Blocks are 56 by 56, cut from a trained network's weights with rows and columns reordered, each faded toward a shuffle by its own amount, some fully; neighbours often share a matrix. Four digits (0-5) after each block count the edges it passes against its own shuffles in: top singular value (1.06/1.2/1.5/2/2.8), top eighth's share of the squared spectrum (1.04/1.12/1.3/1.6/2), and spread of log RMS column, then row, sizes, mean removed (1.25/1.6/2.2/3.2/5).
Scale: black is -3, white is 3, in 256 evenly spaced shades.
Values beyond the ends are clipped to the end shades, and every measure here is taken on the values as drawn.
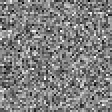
2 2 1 0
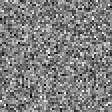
0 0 0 0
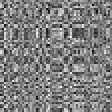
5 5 4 2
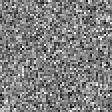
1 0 0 0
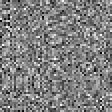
3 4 2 1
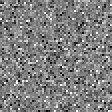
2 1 0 0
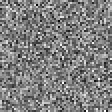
1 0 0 0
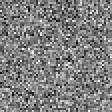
2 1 0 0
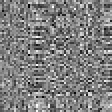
4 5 3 2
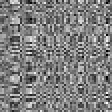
5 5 4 3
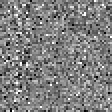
3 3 1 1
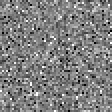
2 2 0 0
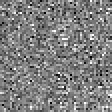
3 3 2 1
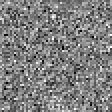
2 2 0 0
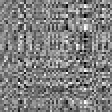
4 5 3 2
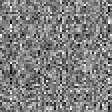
4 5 3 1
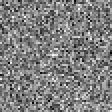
2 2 0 0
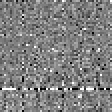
3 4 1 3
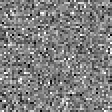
2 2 1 1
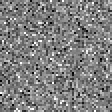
0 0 0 0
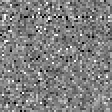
2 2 0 1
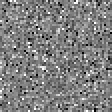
0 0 0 0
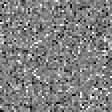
0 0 0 0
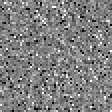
0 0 0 0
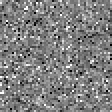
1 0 0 0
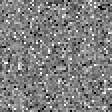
1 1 0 0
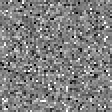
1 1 0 0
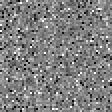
0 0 0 0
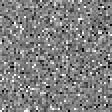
0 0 0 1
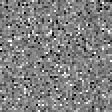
0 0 0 0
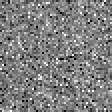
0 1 0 0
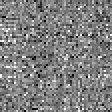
3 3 1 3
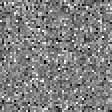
1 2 0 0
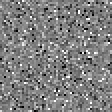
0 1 0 0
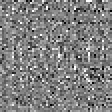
3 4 2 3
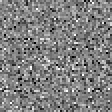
2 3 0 2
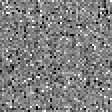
1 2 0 1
